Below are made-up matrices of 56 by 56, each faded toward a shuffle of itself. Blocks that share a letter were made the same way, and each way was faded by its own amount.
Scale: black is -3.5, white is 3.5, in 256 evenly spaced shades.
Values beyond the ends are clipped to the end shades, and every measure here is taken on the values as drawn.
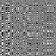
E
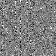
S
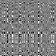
E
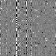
E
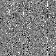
S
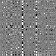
E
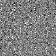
S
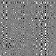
E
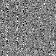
S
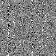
S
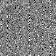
S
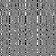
E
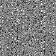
S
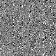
S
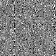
S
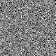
S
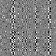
E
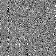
S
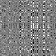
E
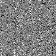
S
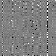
E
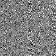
S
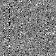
S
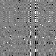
E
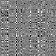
E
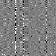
E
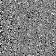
S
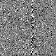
S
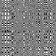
E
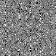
S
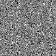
S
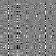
E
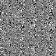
S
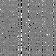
E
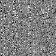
S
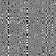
E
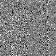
S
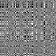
E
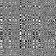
E
